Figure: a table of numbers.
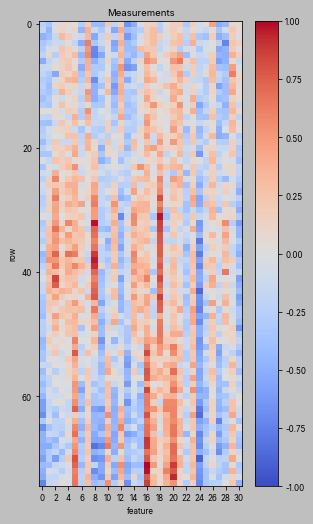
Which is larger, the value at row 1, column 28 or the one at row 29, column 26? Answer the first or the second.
the second
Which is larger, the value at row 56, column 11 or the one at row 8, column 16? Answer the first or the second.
the second
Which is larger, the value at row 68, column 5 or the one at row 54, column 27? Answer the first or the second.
the first
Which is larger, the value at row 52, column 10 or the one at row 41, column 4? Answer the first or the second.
the second
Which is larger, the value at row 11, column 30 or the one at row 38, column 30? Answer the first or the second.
the first
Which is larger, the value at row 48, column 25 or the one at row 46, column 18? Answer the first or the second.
the second
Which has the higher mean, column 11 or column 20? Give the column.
20
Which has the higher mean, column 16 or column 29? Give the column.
16
